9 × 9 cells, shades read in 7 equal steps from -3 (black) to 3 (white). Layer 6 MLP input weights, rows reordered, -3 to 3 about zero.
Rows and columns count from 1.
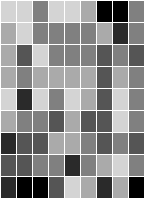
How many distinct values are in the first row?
4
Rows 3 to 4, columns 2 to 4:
-1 2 0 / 0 1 1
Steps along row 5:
down up down up down down up down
